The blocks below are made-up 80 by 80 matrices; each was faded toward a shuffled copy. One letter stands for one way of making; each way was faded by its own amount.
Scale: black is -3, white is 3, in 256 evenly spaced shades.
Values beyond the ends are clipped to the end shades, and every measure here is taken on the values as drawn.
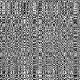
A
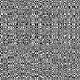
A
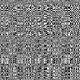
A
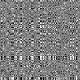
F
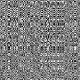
A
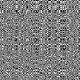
F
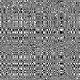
F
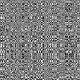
A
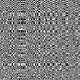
F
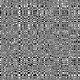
F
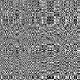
A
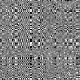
F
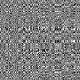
A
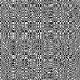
F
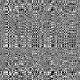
A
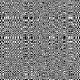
F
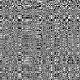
A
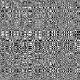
A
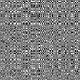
F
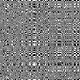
F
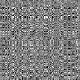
A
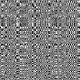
F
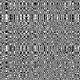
F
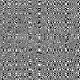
F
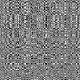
A
